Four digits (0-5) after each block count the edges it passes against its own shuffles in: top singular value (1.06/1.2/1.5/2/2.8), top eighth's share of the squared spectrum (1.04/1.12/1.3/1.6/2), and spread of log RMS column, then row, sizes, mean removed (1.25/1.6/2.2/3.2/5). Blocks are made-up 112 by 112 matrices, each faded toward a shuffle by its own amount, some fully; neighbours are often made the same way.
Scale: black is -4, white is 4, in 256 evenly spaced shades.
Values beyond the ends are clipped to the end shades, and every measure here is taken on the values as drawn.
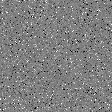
1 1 0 0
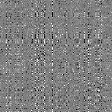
5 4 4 3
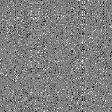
4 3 2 1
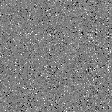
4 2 1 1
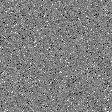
0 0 0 0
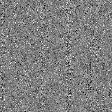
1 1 3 0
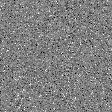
0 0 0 0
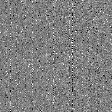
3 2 3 0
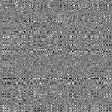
5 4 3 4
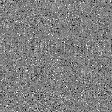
4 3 1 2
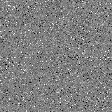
3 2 1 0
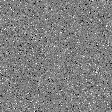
2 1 0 0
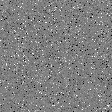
2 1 1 0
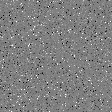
0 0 0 0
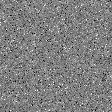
0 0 0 0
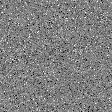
1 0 0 0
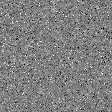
0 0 0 0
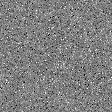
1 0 0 0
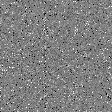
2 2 1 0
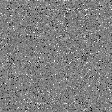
3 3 1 2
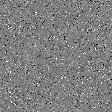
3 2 0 1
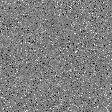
1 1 0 0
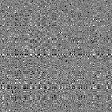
5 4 3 3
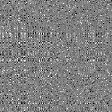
5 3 3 3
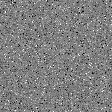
1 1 0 0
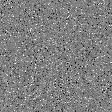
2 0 0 0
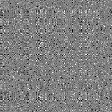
5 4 3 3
